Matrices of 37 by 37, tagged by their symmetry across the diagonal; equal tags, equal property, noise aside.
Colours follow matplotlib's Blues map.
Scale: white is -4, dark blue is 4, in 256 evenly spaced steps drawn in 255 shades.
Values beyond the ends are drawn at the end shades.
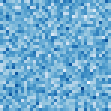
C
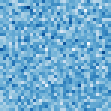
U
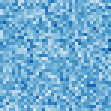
U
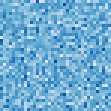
C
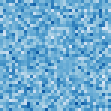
C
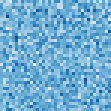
U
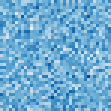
C
